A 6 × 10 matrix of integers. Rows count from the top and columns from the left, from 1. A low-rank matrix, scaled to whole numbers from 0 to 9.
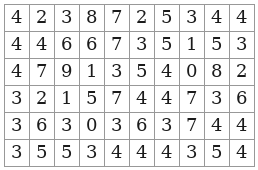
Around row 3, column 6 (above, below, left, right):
3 4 3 4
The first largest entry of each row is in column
4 5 3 5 8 2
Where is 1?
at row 2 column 8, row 3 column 4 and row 4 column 3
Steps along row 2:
same up same up down up down up down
